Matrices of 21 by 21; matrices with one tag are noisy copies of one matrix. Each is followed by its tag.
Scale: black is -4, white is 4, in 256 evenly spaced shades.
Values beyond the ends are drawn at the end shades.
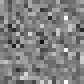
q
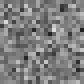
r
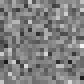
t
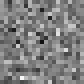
q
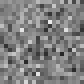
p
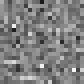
q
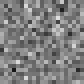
r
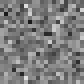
r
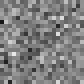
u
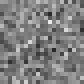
p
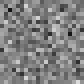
r
